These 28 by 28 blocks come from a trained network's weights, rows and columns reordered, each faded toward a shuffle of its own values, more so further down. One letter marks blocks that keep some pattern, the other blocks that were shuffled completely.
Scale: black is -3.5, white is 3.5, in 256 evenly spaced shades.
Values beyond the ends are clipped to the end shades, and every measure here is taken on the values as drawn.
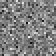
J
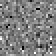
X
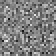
X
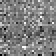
X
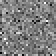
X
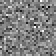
J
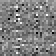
X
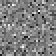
J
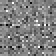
X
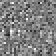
X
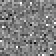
J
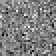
J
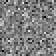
X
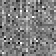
X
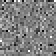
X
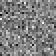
X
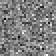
J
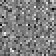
X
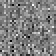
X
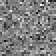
X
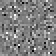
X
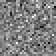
J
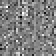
X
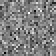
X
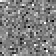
J
